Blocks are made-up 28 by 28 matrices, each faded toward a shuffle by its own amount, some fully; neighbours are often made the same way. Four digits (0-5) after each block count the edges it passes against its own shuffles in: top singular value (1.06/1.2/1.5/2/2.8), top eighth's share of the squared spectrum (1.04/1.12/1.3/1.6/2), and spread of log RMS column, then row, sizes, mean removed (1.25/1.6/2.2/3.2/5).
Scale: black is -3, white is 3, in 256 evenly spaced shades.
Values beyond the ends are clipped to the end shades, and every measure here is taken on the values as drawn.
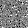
0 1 0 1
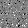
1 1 0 0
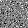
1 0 0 0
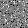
0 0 0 0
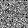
0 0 0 0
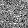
0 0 0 1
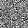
0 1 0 0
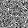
0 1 0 0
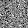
0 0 0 0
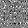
3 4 1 2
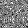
2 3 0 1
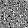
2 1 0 0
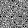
1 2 0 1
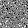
0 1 0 0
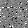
1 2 0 1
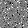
0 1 0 0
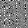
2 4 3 1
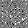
1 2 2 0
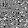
1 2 1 1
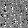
1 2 2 0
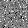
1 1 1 0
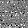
2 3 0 2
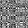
4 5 3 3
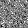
0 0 0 0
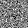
1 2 0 0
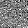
2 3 1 1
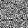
3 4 2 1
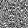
3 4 1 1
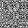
3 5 1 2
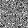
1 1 0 1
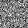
2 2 0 0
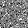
0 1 0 0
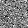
0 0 0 0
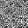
3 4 1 1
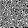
2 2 0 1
